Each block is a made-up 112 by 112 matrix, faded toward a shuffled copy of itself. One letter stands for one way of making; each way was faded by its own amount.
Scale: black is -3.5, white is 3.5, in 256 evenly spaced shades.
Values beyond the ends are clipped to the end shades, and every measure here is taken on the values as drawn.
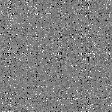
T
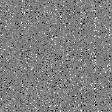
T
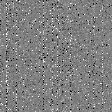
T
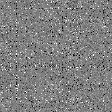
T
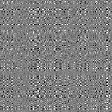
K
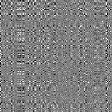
K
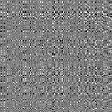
K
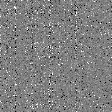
T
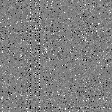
T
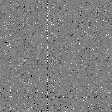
T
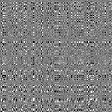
K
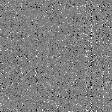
T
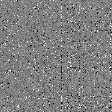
T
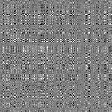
K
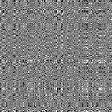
K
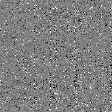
T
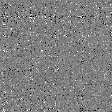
T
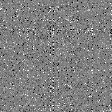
T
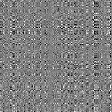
K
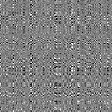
K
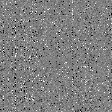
T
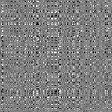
K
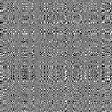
K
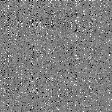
T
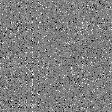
T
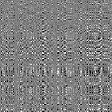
K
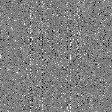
T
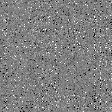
T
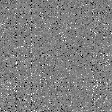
T
